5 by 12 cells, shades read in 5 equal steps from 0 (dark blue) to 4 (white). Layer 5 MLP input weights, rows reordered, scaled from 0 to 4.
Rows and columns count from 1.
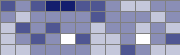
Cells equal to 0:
2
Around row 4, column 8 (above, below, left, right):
2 3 3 2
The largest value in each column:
3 3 2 2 4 2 3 3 3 4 3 3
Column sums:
12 11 8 7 10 8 11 12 10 14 12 11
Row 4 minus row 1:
2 0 0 2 4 0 2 1 -1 1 0 -1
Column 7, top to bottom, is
1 1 3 3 3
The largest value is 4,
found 2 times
